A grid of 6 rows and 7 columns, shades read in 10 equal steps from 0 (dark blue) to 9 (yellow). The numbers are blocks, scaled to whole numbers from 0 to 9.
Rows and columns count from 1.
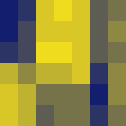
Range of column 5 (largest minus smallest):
4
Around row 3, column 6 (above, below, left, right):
3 1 8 4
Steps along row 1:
up up up down down up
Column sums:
24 24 39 41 40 11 27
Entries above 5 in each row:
3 3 3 4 2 2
